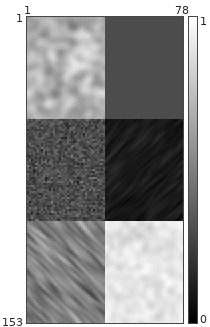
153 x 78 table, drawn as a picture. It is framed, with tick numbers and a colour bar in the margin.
The table splits into 3 rows of 2 panels. Panel 1,1: high, blotchy. Panel 1,2: low, flat. Panel 2,1: low, fine-grained. Panel 2,2: very low, slanting up to the right, faint in contrast. Panel 3,1: middling, slanting down to the right. Panel 3,2: very high, blotchy, faint in contrast.
